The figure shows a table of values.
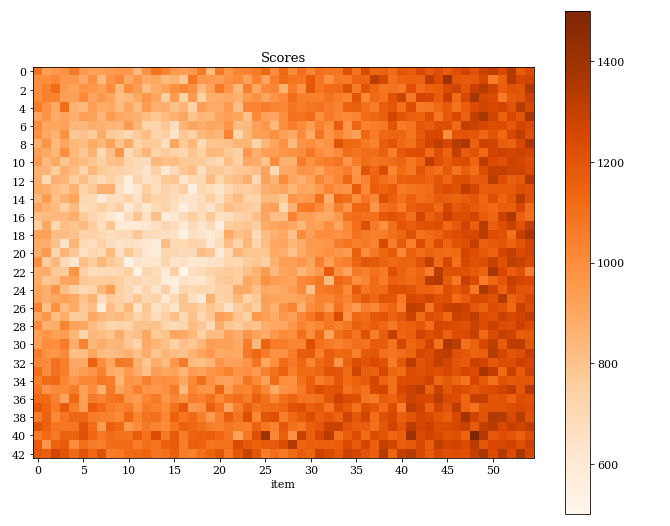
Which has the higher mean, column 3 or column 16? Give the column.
3
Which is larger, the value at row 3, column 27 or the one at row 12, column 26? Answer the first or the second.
the first
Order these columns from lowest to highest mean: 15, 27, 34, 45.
15, 27, 34, 45
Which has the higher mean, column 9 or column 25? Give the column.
25
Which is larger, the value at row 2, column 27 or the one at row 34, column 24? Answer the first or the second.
the second
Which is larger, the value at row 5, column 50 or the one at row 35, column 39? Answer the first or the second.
the first
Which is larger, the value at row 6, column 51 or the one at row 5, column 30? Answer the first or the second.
the first
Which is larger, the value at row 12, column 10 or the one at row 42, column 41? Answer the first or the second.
the second
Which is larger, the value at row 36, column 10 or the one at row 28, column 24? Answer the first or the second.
the first
